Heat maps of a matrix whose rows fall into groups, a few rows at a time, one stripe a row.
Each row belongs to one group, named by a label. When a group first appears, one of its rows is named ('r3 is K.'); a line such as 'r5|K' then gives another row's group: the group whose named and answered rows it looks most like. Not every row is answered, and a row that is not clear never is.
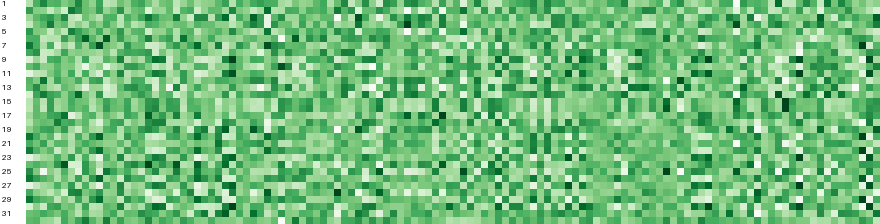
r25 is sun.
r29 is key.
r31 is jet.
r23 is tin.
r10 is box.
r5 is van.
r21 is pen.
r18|tin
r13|box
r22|key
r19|jet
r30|tin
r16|sun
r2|van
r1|pen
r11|tin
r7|key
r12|pen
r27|tin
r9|tin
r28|van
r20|key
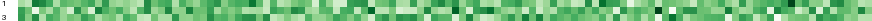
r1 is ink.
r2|sun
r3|pen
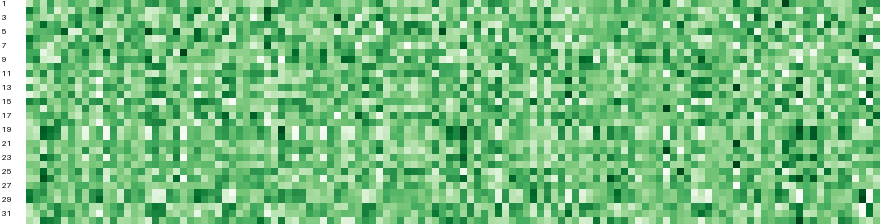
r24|sun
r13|sun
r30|tin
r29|key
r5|jet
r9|box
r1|sun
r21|sun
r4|pen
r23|ink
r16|sun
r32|ink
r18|tin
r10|tin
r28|key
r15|key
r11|pen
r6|key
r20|ink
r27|pen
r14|tin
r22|sun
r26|ink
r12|tin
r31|tin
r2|key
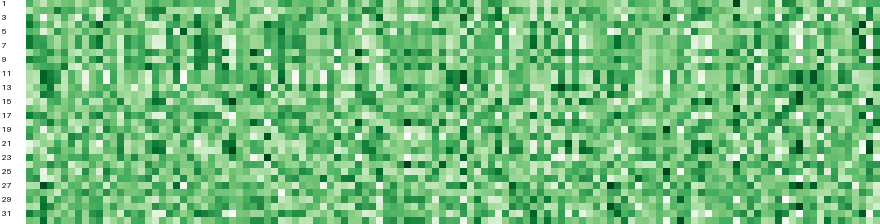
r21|tin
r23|van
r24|jet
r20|van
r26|box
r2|tin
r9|key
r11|ink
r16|sun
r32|pen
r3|sun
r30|ink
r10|jet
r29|pen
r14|ink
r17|key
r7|key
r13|jet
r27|ink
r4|key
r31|key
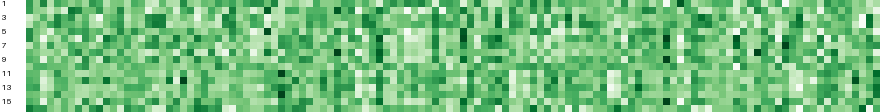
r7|sun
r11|box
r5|van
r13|box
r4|tin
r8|van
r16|key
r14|box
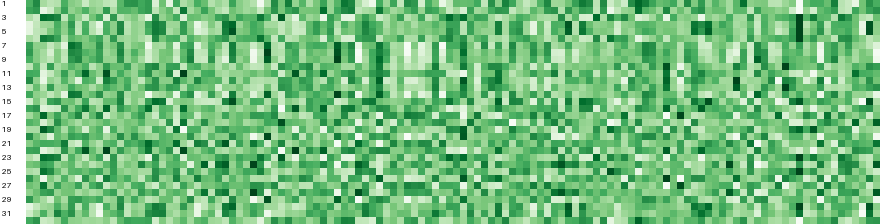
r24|jet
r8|van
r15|tin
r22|box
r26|sun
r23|ink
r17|pen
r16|box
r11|box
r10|sun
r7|van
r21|jet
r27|pen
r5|tin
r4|tin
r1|box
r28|jet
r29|van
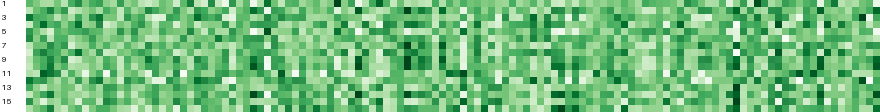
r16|jet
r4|pen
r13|sun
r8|pen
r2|jet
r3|key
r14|jet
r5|van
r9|jet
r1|van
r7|jet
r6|pen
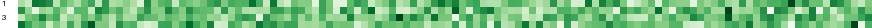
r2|sun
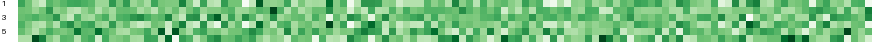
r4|van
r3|jet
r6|ink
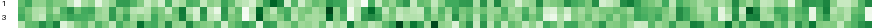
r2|van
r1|box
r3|van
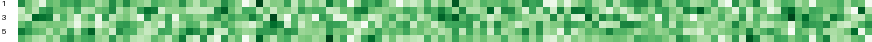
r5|key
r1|van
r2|tin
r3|ink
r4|box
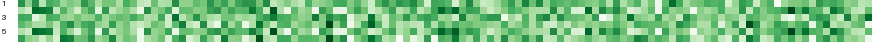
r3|box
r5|ink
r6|van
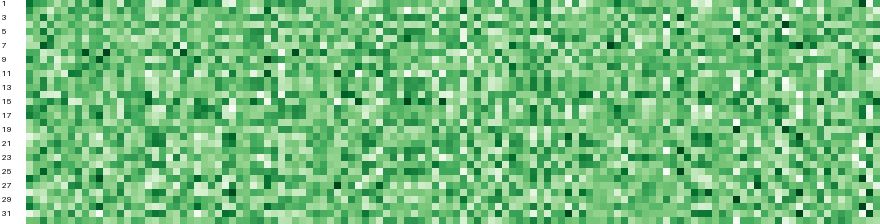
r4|sun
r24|tin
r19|sun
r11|van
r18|pen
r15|jet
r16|key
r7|ink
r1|key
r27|van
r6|jet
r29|sun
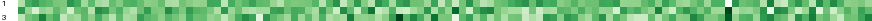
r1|pen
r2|sun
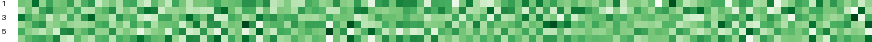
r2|tin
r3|key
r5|van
